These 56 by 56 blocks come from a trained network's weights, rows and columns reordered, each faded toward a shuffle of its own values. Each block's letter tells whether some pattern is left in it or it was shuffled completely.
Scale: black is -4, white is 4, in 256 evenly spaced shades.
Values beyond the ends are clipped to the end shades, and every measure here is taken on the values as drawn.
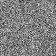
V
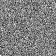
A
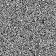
A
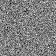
A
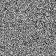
V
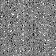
V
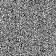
V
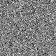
A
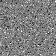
A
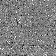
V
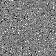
A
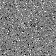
A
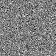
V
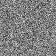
A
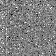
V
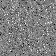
A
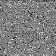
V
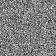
A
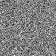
V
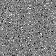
A
